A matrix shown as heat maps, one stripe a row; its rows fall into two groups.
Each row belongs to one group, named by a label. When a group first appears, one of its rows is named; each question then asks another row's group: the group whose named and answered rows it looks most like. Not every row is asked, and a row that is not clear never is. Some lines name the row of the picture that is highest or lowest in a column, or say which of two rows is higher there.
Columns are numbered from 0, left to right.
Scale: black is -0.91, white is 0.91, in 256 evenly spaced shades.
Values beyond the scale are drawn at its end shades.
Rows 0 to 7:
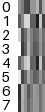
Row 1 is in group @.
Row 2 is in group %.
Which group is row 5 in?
%
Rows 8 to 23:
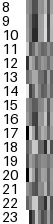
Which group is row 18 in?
@
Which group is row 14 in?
%
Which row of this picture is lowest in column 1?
23
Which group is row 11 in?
%
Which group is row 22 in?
@
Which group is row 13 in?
@
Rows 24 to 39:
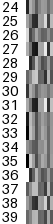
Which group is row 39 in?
@
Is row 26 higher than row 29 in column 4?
Yes
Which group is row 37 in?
@
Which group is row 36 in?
%
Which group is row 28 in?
%
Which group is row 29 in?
@
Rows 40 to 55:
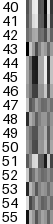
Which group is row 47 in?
%
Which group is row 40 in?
@
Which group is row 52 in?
%
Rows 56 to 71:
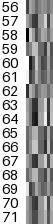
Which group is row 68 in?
@
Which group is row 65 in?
@
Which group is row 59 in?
@
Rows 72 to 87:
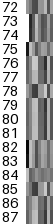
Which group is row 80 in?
@
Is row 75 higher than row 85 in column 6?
No
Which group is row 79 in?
@
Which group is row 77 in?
@
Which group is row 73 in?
%
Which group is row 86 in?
@
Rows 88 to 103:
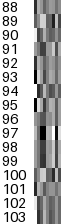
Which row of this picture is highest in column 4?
97
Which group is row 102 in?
%
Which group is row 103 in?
%
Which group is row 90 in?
%
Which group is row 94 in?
%
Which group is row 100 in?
@
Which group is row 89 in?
@
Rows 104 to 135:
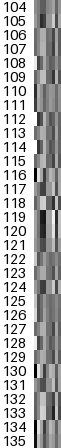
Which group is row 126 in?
%
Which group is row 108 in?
%
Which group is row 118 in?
@
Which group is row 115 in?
@
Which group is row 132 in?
@
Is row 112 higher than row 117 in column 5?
No
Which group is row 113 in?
@
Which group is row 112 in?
%
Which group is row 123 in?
@
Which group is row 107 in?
@
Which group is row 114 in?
%
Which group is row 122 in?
%
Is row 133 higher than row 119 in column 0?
No
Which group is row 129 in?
@
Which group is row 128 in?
%
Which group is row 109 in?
@
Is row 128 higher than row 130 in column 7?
Yes
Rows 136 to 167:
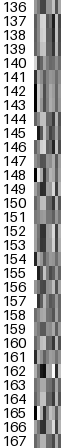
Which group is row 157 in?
%
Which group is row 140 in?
%
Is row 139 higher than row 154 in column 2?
Yes
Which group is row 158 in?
@
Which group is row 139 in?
@
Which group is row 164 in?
@
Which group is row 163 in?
@
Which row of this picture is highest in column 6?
162
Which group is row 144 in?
@
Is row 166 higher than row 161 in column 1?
No
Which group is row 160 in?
@
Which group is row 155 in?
%
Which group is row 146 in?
@
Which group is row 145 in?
%
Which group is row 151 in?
@
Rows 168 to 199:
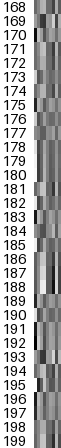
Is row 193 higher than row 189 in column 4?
Yes
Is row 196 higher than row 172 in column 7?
No
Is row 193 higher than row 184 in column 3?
No
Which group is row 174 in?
@
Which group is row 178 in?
%
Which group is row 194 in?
@
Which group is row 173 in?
%
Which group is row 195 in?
%
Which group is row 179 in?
%
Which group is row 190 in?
%
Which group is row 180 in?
%
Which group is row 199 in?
@
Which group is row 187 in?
@
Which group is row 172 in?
@
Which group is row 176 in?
%
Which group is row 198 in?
@
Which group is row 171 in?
@
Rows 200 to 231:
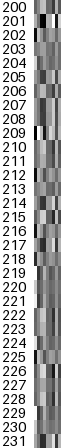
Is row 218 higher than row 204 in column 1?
Yes
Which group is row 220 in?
%
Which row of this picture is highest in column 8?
201
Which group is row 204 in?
%
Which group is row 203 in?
@
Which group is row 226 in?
@
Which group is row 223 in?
@
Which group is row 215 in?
@
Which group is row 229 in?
%
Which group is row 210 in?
@
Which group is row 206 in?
@
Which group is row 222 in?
@
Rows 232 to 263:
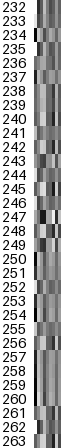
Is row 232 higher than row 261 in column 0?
Yes
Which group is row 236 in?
@
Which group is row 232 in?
%
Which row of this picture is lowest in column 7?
247
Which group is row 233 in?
%
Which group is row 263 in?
@
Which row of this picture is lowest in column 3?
247
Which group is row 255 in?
%
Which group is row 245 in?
@
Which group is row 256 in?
@
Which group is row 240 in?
@
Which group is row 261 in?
@
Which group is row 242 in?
@
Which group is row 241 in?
%
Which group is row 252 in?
%
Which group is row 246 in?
%
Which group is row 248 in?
@
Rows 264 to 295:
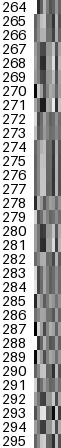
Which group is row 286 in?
@
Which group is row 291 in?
%
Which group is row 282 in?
@
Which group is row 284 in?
%
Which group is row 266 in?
@
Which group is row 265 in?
@
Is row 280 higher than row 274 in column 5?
Yes
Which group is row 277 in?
@
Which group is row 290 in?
@
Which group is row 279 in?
%
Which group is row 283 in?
%
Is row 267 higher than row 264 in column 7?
No
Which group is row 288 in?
%
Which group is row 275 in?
@
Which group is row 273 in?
%
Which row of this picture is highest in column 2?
293
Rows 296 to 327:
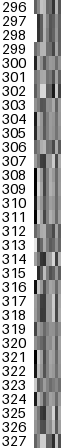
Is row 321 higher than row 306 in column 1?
Yes
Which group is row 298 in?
%
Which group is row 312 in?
@
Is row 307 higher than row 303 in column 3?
No
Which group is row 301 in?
@
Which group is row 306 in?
@
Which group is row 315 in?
%
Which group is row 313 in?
%
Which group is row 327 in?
@
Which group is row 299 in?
@
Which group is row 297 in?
%
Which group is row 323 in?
%
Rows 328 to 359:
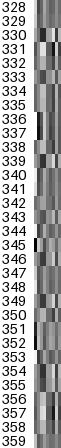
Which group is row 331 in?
@
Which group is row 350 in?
@
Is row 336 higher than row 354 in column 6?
No
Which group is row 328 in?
%
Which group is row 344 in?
%
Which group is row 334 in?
@
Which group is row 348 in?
%
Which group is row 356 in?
@
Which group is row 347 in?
%
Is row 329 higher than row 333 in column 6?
No
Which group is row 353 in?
%
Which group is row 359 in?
%
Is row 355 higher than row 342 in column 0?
Yes
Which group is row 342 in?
@
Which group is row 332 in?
@
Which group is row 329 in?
%
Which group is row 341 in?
%
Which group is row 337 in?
%
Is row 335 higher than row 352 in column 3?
Yes
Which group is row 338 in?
@
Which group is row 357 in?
@
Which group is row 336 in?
%
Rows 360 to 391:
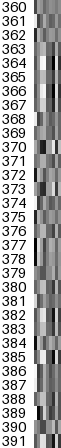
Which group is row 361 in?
%
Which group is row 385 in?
@
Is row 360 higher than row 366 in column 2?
No
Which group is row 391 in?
@
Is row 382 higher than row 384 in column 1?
No
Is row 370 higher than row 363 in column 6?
Yes
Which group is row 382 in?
@
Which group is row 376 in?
@
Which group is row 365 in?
@
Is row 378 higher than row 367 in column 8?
Yes
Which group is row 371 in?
@
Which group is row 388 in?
@
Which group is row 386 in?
%
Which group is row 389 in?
%
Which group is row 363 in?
@
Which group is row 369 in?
@
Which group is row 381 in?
%
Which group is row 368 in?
%
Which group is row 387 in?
%
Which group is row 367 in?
@
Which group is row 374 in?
%
